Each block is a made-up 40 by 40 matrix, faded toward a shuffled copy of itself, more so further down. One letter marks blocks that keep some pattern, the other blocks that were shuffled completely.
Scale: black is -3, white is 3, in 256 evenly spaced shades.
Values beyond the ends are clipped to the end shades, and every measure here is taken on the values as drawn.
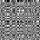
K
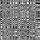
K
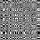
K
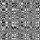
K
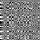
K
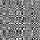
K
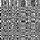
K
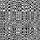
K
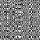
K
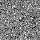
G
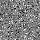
G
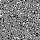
G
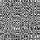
K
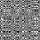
K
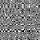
K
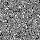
G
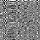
K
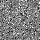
G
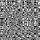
K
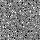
G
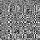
K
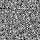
G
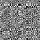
K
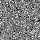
G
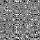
K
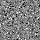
G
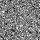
G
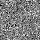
G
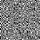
K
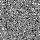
G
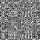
K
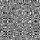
K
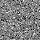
G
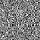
K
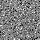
G
